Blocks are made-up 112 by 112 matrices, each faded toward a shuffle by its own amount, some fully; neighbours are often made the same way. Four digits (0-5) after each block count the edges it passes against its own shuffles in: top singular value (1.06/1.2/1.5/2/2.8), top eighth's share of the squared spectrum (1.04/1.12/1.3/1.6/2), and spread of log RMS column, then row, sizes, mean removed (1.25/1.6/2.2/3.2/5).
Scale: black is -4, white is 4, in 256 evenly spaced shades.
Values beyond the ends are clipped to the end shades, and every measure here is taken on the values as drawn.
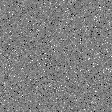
0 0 0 0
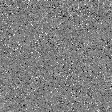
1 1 0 1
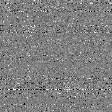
3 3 0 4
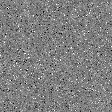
0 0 0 0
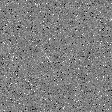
0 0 0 1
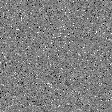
0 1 0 1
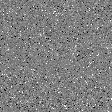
0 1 0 1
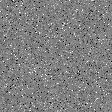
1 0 0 0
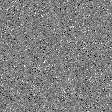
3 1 0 0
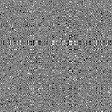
5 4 3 3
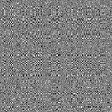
5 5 3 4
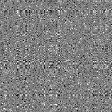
5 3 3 2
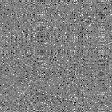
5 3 2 2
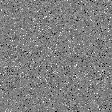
3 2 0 1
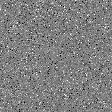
2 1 0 0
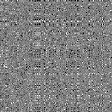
5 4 3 3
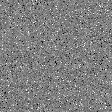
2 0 0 0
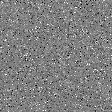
2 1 0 0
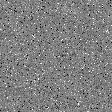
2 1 0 0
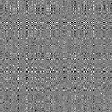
5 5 4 4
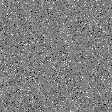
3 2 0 0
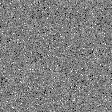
0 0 0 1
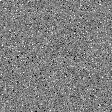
0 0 0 0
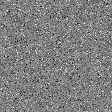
0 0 0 0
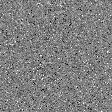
0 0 0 0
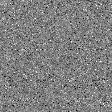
1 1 0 2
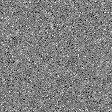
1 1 0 2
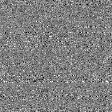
1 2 0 3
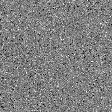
0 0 1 0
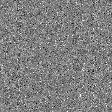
1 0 1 0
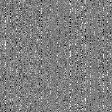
2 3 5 0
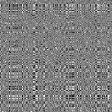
5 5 4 4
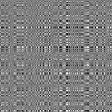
5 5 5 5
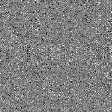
4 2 1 1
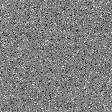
2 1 0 0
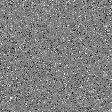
3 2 0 1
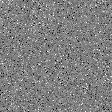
3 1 0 0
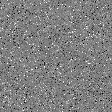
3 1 0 0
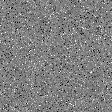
2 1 0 0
